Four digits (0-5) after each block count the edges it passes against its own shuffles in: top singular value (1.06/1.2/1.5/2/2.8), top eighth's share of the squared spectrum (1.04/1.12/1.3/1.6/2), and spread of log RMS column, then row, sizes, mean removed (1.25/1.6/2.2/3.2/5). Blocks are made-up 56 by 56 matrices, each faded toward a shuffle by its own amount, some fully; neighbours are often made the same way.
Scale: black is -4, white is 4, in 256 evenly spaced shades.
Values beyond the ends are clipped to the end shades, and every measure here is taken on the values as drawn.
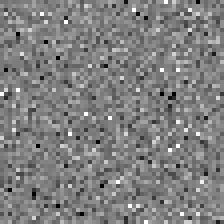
0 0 0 0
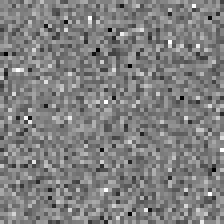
0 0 0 0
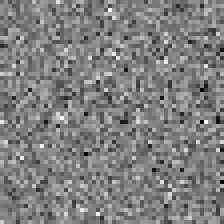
3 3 1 1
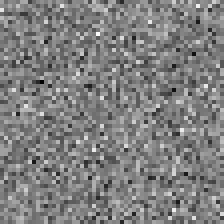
0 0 0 0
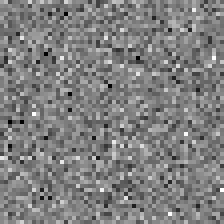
3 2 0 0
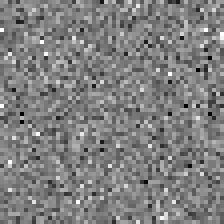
0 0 0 0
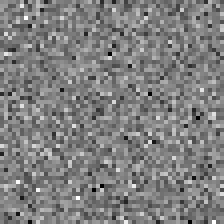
2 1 0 0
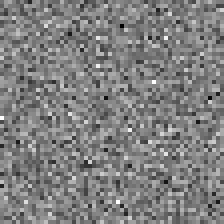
2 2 0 0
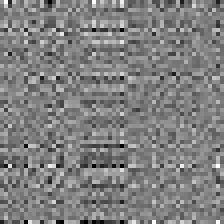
5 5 3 3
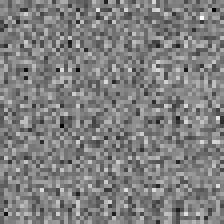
4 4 2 2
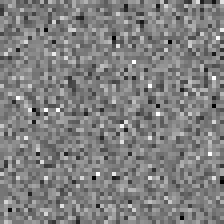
2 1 0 0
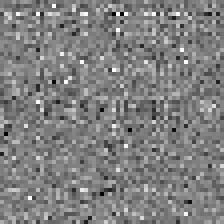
4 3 1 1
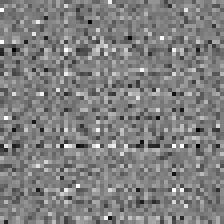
4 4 2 3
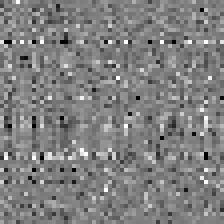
4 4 2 2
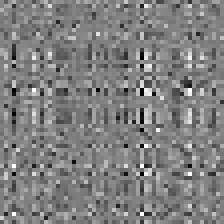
5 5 3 3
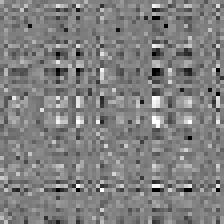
5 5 3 3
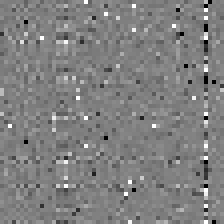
4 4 1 1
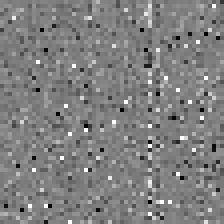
3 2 1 0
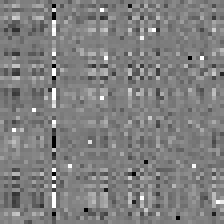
5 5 3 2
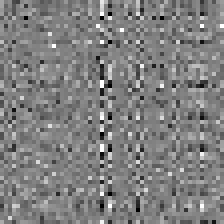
5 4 3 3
